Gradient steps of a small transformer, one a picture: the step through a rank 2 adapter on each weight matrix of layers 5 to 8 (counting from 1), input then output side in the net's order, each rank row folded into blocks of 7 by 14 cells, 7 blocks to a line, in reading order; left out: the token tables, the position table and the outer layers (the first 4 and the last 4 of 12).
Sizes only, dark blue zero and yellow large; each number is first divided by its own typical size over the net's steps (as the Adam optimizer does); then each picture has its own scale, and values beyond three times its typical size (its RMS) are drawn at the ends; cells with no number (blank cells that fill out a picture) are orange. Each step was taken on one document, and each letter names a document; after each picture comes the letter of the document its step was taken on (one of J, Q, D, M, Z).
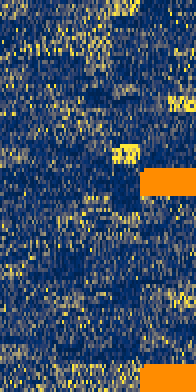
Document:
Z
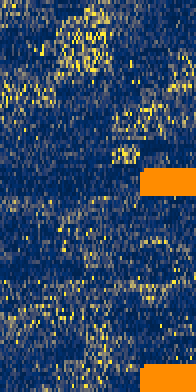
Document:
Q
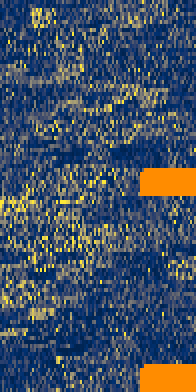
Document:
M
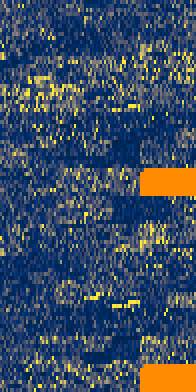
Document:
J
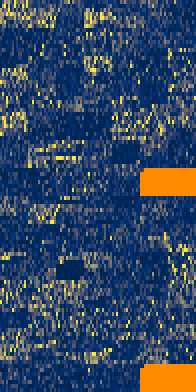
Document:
Q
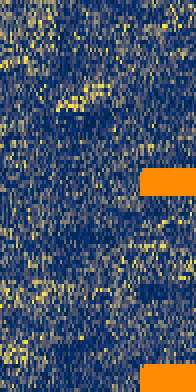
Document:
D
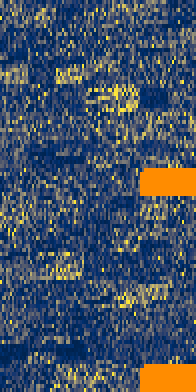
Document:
M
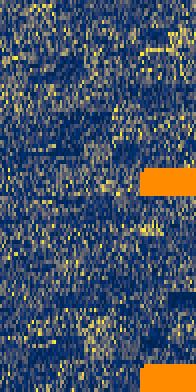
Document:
D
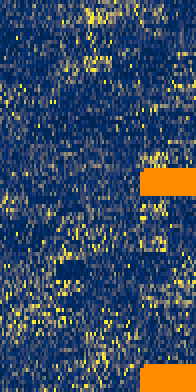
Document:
Q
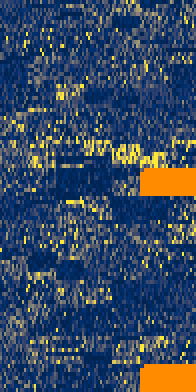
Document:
J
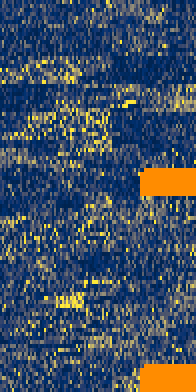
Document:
Z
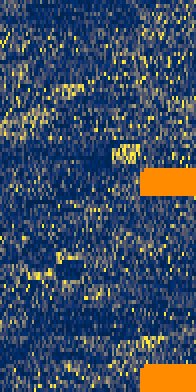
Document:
J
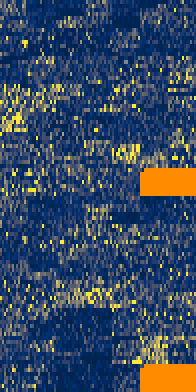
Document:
J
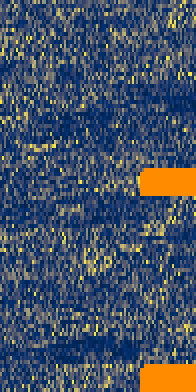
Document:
D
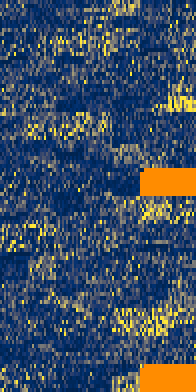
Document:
Z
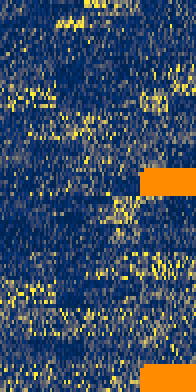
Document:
Z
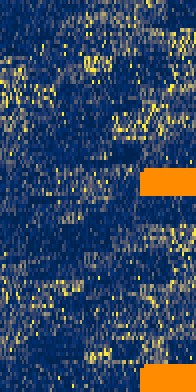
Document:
Q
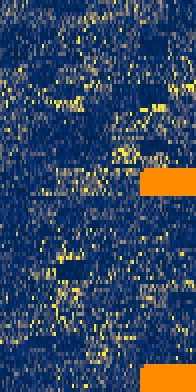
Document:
Q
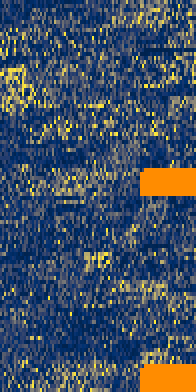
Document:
M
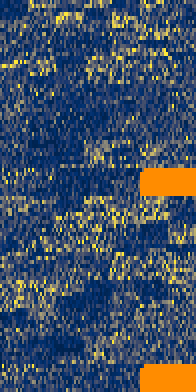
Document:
D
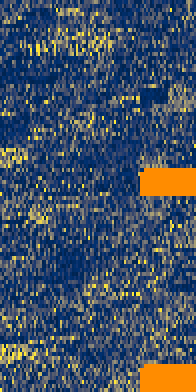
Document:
Z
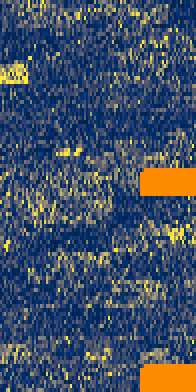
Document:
M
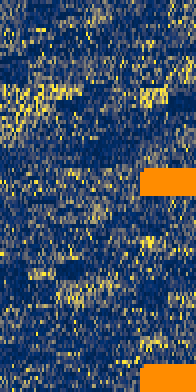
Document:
J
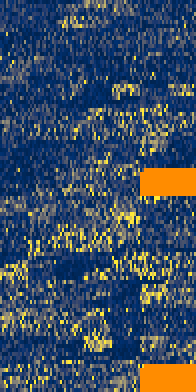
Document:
Z
